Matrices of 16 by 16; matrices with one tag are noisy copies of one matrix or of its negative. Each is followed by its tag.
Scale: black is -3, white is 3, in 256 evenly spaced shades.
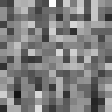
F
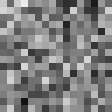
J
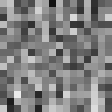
F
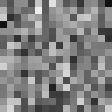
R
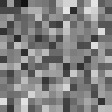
J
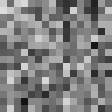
J
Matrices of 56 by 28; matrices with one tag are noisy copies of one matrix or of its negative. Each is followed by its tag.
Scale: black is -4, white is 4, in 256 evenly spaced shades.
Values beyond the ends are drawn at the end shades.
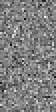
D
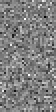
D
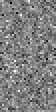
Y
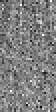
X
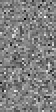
D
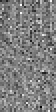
X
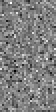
Y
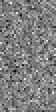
Y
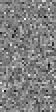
D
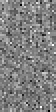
X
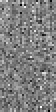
X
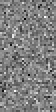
D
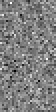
Y
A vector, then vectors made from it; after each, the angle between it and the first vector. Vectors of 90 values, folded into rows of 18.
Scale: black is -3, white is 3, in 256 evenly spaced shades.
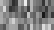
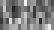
partly aligned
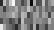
partly opposed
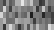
partly aligned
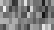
nearly parallel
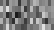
orthogonal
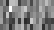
partly opposed
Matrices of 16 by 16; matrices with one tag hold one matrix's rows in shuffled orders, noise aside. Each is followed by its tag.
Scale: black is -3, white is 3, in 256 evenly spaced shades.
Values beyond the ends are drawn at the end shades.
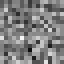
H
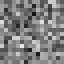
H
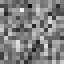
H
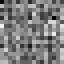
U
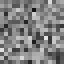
H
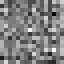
U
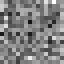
U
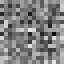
U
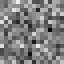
H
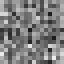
U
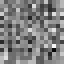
U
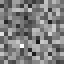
H
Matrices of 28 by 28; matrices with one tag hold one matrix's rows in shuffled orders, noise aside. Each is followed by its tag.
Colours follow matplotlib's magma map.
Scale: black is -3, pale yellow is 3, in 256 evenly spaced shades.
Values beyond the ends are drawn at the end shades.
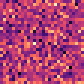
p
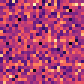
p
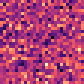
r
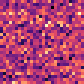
r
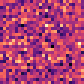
r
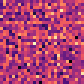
p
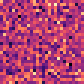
p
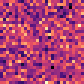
r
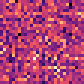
p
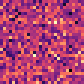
p
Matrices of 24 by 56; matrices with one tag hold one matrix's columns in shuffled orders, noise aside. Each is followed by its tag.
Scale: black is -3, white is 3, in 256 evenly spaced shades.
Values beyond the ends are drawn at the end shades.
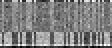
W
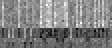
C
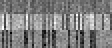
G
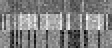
G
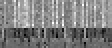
C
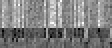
C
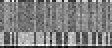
W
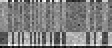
W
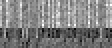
C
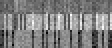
G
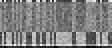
W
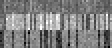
G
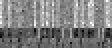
C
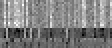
C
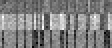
G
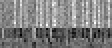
C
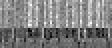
C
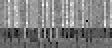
C
